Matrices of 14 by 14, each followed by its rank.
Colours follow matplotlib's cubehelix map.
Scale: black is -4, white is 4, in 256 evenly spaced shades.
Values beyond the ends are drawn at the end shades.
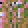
three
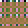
one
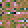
three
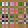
one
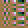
one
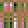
one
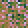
three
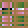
one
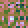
three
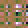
one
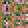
three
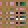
one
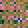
three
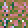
three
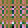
one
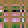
one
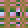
one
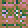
three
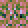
three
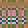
one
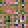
three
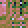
three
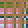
one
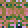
three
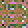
three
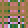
one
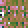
three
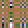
one
